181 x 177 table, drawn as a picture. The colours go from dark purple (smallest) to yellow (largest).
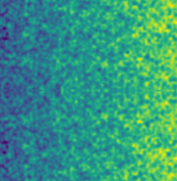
Slope: up to the right. Mirror symmetry: top to bottom. Lone odd cells: none. Stripes: none. Odd rows or columns: none.
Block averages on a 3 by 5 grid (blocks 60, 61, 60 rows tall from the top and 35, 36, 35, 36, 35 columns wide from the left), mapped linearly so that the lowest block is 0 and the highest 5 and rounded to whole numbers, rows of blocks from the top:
0 1 2 4 5
0 1 2 3 5
0 1 2 4 5
